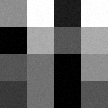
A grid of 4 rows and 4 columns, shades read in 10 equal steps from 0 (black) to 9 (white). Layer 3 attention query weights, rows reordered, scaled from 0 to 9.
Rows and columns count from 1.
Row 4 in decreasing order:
4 3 2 0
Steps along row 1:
up down up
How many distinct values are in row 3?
4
